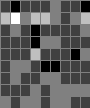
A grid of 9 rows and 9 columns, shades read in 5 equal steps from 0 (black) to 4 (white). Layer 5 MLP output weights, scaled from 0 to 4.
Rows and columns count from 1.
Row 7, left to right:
1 2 1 1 2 2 1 1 1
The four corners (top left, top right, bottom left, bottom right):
1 0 2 1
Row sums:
8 23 10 10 11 9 12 14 14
